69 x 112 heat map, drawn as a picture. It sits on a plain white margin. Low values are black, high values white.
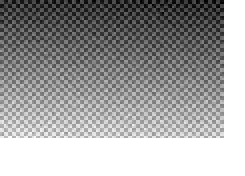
Grain: checkered. Odd rows or columns: none. Slope: up to the bottom.
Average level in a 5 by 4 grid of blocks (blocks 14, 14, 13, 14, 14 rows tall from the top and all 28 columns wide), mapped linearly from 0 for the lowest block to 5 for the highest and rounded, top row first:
0000
2111
3322
4443
5555
